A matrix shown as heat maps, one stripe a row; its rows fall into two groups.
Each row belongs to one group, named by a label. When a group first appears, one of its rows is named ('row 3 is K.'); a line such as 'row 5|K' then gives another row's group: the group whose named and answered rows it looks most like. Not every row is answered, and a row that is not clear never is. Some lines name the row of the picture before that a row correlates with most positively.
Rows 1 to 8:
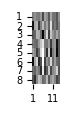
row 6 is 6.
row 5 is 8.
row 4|8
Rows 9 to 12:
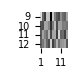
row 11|6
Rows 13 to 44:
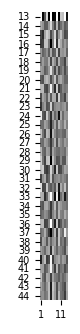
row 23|6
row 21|8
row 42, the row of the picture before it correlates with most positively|9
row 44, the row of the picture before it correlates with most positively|11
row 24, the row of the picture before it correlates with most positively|9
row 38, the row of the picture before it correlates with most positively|11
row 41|8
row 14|8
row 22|6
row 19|8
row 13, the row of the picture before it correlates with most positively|12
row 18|6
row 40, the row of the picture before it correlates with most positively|12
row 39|6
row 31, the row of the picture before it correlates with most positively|12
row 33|8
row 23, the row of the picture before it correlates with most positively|12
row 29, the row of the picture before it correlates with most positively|9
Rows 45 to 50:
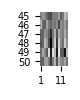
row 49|6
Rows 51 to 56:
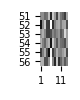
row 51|6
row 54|6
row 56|8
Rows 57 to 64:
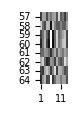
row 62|8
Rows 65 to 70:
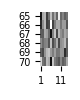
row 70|6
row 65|6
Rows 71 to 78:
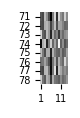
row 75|6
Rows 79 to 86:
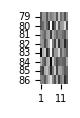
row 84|6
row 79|6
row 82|8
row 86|8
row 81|6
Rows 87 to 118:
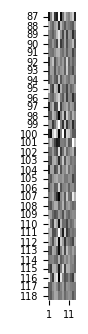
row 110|6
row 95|6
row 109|8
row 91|8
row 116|6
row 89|8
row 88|6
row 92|6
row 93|6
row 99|8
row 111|8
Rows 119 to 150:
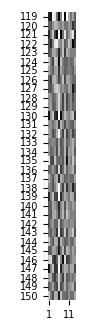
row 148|8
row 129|8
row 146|8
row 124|6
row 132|8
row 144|6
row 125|6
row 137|6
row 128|8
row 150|6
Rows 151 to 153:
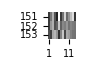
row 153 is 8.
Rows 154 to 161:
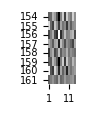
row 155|6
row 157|6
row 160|6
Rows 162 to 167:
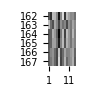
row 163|6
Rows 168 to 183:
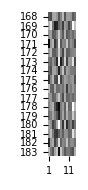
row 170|8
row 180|8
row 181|8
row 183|6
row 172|8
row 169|8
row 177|8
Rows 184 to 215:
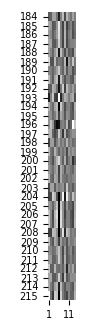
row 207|6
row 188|6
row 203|6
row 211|8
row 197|8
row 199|6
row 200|8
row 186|8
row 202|6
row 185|8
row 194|6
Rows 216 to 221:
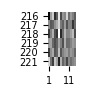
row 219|8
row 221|6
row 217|8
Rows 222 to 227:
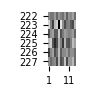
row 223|6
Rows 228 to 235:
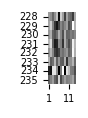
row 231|8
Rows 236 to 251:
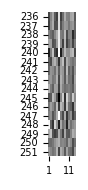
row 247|8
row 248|6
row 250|8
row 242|6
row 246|6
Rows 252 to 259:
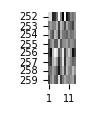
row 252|8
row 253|6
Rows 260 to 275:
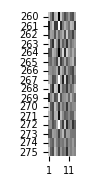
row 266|6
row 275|6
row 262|6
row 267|8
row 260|6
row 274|6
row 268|6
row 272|8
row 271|6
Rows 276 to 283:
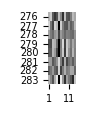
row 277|6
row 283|6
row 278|6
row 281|8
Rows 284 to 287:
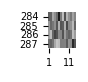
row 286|8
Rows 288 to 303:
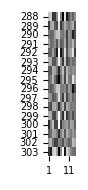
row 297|8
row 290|8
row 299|8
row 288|8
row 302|8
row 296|8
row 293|8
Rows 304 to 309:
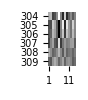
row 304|8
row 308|8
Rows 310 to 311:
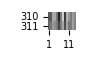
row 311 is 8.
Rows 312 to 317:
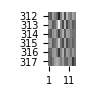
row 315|8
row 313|8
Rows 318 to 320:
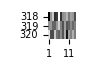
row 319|8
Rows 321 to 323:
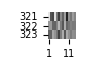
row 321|6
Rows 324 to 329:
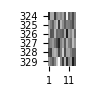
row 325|6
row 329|8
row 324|6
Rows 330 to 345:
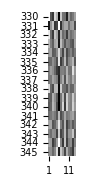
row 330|6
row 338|6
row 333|6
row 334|8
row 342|8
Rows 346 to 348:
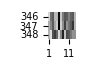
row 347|6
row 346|6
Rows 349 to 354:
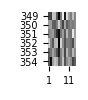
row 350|8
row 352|6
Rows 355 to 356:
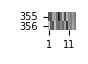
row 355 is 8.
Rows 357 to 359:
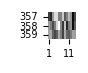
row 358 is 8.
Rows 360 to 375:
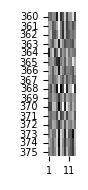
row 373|6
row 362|8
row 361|8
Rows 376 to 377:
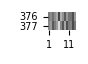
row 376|6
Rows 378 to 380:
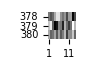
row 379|8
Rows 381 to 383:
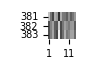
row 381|6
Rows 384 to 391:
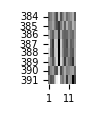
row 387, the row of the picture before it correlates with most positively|381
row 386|6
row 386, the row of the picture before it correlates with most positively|381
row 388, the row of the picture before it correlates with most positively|381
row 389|6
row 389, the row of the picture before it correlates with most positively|381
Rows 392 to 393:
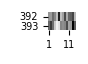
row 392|6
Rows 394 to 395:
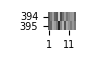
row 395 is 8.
